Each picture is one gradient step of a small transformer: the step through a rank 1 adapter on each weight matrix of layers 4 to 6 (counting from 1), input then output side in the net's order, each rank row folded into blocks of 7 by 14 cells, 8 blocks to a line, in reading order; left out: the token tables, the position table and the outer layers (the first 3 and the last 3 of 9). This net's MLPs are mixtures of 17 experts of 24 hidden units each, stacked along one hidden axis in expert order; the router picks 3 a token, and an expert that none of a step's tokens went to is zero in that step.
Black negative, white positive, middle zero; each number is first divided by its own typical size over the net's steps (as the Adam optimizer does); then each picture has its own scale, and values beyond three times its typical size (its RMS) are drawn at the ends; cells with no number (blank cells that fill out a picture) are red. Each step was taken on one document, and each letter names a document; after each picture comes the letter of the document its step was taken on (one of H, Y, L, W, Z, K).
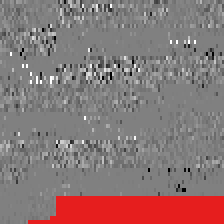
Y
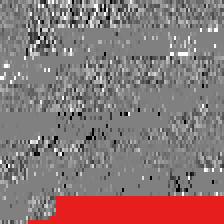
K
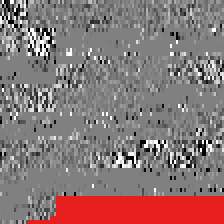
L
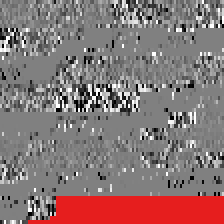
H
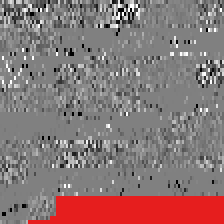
K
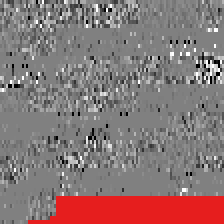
K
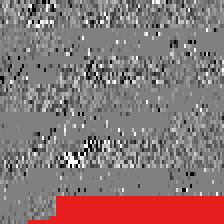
K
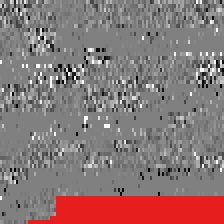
Y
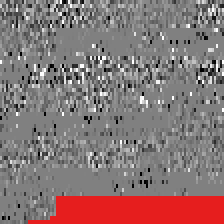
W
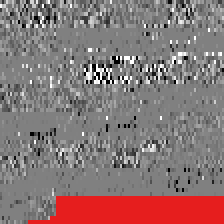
Y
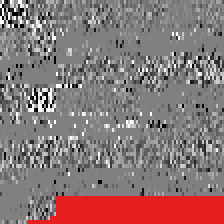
L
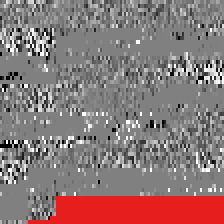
L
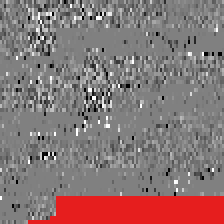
Y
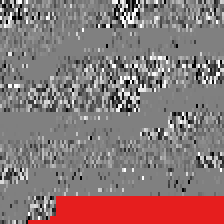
H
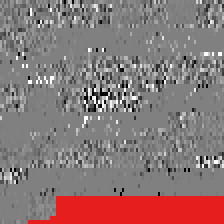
Y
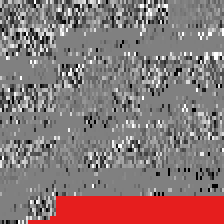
L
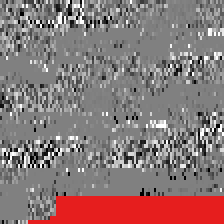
L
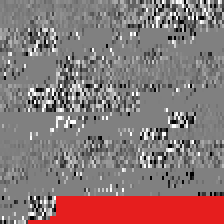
H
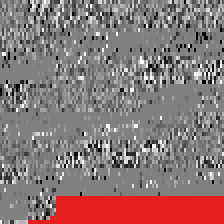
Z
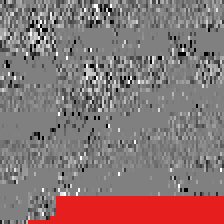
K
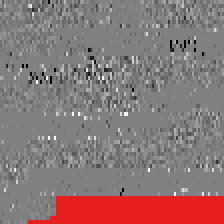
K
